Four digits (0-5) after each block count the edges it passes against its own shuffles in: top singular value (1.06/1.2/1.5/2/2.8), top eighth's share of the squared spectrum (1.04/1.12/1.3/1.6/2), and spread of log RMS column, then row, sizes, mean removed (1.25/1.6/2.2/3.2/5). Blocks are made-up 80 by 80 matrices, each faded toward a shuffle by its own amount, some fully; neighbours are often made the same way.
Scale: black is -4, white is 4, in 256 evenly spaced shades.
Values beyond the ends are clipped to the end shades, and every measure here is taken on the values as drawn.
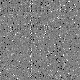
3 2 1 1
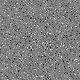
3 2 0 0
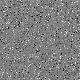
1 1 0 0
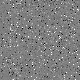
2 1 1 0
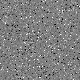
2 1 0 0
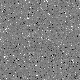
1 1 0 0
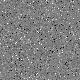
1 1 0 0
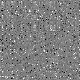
3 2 1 1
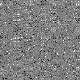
4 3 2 1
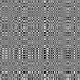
5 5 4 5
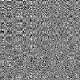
5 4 3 3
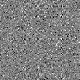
4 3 1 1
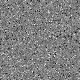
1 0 0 0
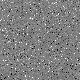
0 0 0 0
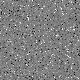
0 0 0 0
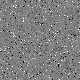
0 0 0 0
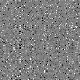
4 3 2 1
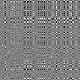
5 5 4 4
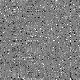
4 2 1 1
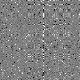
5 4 2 1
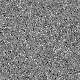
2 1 0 0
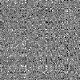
4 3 2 2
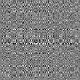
5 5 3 4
